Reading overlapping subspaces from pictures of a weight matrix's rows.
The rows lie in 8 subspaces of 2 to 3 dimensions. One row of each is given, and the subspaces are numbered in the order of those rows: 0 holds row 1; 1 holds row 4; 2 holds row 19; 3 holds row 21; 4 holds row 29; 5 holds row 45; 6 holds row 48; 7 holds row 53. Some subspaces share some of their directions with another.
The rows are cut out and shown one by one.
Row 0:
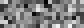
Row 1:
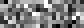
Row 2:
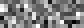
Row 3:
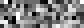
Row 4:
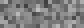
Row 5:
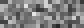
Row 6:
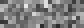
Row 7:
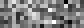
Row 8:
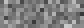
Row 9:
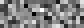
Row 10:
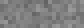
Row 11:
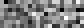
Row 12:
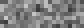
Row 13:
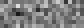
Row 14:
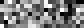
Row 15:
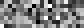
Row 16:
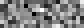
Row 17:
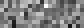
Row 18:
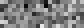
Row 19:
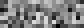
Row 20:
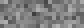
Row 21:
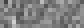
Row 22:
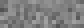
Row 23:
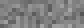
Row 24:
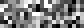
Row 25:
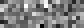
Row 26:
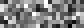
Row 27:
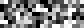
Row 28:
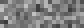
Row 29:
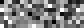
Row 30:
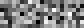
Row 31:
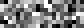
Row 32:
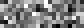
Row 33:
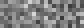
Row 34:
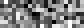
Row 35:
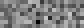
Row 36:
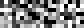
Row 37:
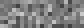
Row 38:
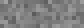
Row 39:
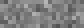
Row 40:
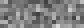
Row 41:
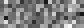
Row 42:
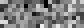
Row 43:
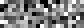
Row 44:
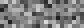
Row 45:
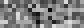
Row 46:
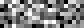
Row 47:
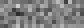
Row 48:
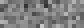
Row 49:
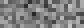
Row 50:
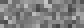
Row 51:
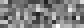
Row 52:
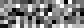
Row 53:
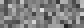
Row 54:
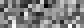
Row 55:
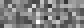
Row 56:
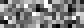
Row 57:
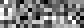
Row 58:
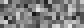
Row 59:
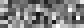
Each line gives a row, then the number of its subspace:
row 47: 1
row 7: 4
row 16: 7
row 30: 5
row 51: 2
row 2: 2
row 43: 6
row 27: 5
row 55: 5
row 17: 3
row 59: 2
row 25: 6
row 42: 6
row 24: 3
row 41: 7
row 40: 2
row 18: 6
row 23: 1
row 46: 4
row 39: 0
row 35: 5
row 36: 5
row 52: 1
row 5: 7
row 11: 4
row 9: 7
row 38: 3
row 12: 0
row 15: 5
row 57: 0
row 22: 2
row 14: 4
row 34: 4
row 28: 0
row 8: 7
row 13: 1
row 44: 4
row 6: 6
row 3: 3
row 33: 5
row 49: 5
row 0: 4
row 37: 1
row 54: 3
